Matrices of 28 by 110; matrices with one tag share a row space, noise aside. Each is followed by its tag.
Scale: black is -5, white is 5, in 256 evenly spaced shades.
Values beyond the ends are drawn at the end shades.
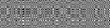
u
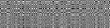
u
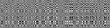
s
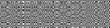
u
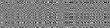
s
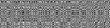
u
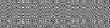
u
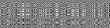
u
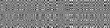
s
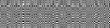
u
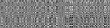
s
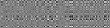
s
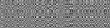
s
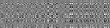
s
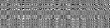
u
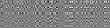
s
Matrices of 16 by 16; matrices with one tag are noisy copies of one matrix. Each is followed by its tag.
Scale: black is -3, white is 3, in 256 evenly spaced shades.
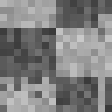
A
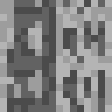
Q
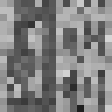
Q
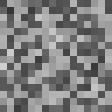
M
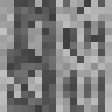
Q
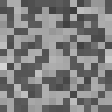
M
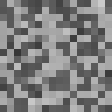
M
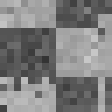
A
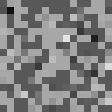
M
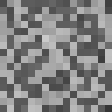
M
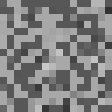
M
